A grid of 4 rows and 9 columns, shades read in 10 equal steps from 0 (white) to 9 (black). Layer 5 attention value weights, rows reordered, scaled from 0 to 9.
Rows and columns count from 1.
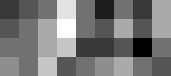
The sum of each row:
47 37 49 40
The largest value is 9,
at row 3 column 8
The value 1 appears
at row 1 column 4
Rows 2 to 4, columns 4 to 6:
0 5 6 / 2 7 7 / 6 5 4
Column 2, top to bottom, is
6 5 5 5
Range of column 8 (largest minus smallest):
4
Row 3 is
5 5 3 2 7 7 6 9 5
